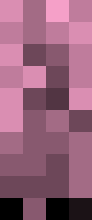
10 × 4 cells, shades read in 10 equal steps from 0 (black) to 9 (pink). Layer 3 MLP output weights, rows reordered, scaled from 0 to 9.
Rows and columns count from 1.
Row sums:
30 28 24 26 23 23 22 20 18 6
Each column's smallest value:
0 4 0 1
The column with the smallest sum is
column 3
